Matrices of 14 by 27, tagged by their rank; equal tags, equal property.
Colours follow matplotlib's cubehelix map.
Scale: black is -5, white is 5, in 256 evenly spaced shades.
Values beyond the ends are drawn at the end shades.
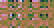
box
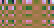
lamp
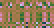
box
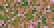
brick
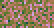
brick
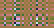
lamp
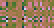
box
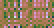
box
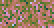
brick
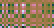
lamp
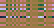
lamp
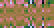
box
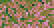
brick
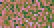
brick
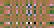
lamp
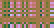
lamp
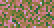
brick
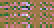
box
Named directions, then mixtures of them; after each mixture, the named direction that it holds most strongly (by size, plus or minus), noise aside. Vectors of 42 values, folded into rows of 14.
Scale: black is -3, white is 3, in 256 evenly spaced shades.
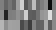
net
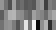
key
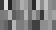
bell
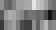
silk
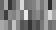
net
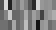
bell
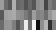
key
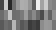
bell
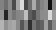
net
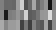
net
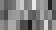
net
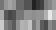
silk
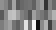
key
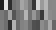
bell
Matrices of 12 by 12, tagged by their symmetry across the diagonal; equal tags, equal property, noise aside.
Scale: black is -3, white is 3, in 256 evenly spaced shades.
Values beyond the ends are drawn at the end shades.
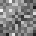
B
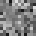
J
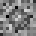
B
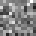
J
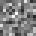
B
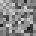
B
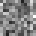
J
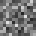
B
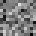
J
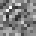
B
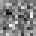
J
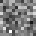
J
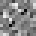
B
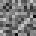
B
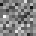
J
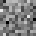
J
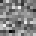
J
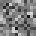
B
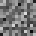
B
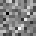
J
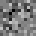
B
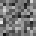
J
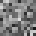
B
